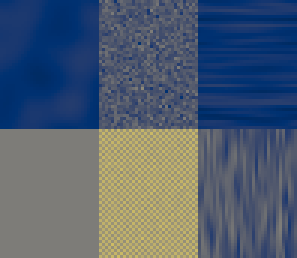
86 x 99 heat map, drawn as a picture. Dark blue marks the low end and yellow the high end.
The table splits into 2 rows of 3 panels. Panel 1,1: very low, smooth, faint in contrast. Panel 1,2: low, fine-grained. Panel 1,3: very low, streaked across, faint in contrast. Panel 2,1: middling, flat. Panel 2,2: high, checkered. Panel 2,3: low, streaked downward.
